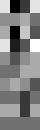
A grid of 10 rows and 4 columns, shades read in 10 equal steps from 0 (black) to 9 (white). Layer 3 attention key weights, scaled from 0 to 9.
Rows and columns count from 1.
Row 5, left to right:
5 3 5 6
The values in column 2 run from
0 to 6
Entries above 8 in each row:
0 0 0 1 0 0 0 0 0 0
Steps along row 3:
down up down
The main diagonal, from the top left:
8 5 7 9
